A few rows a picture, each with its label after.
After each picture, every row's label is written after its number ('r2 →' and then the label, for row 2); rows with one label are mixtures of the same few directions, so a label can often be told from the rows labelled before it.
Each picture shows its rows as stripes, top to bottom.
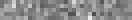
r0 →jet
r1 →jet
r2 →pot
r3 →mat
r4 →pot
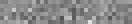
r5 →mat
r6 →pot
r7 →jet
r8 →jet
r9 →mat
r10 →pot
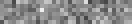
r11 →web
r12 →jet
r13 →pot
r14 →jet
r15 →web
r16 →mat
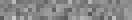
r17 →web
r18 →pot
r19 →mat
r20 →pot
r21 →jet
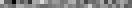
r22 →jet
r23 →pot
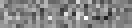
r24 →mat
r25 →web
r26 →pot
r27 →mat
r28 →web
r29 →mat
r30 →pot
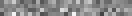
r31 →web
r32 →web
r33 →pot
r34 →jet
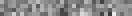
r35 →mat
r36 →mat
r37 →jet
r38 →jet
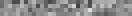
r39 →web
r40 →mat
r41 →pot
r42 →web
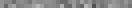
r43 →jet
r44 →mat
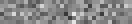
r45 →mat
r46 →pot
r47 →web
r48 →jet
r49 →mat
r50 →jet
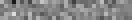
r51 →jet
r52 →mat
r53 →jet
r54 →jet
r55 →mat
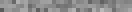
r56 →web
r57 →pot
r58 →mat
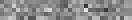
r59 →jet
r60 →web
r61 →web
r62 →web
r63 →pot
